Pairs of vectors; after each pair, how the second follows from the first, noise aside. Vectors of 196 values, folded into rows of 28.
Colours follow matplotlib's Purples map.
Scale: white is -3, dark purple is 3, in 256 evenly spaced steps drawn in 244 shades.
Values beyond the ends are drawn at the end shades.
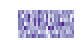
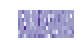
partly zeroed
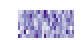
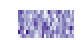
negated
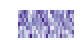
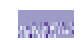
partly zeroed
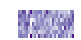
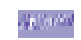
partly zeroed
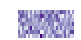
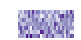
negated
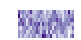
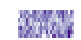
negated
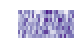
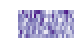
negated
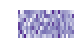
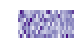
negated
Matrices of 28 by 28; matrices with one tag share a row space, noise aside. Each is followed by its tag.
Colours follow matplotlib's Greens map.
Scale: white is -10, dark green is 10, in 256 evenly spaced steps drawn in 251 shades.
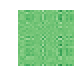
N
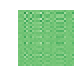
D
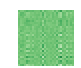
N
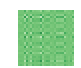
D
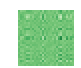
N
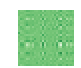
N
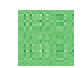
D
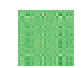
N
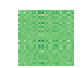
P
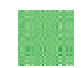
N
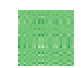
P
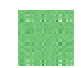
N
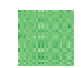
P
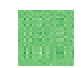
D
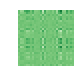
N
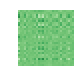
P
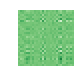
N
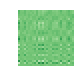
P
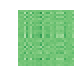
D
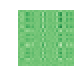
N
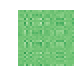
D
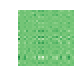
P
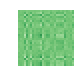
D
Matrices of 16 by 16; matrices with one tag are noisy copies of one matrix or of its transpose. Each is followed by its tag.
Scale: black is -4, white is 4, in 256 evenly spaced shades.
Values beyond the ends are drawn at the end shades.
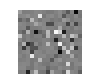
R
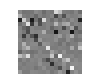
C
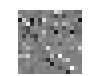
C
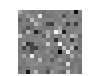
R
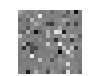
R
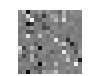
C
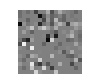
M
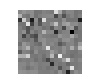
C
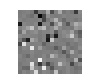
M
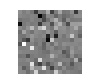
M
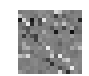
C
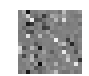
C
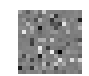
R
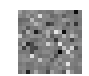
R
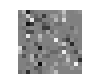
C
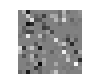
C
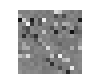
C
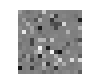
R
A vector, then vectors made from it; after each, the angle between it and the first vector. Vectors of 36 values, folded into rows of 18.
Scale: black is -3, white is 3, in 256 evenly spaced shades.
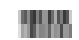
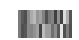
partly opposed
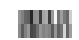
partly aligned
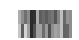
partly aligned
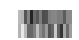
partly aligned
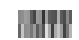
orthogonal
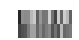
nearly opposite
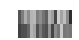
nearly opposite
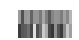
orthogonal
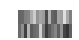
partly opposed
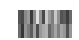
orthogonal
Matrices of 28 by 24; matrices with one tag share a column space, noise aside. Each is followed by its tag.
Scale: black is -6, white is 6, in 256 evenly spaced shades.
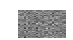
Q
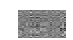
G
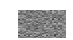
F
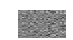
F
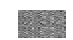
Q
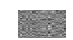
F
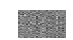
Q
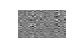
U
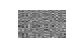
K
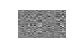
U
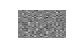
G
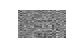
K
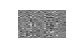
G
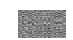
Q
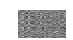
Q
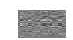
U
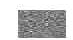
U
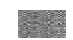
Q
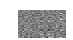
K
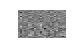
G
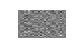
F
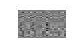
G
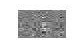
G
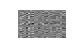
Q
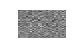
U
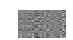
K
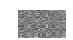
K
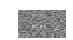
K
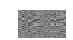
U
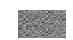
F
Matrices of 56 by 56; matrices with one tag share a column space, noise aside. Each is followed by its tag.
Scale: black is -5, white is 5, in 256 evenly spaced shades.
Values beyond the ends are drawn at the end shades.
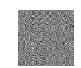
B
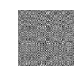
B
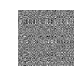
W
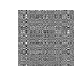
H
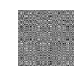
B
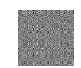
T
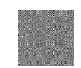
T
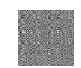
H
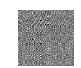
B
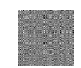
H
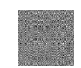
B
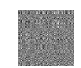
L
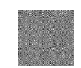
T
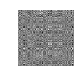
T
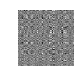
H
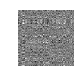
W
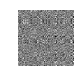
W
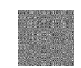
L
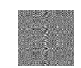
T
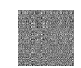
L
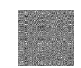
B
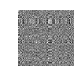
W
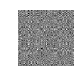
T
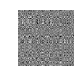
W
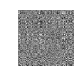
L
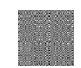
B
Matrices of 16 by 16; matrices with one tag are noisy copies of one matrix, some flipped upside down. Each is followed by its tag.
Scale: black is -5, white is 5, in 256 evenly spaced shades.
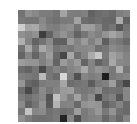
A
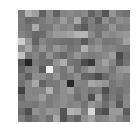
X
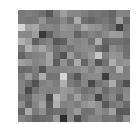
A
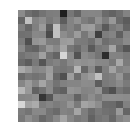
A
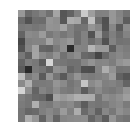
X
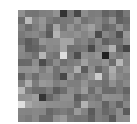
A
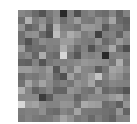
A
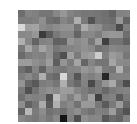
A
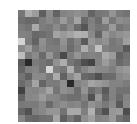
X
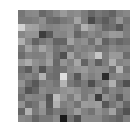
A
